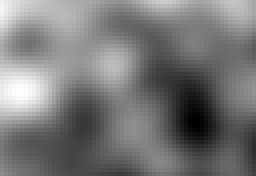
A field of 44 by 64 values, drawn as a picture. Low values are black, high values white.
The texture varies smoothly and slowly. Neither half mirrors the other. No lone cell stands out from its neighbours. The ninth with the lowest average is the bottom right. The middle left is the ninth with the highest average. Values rise toward the top left.
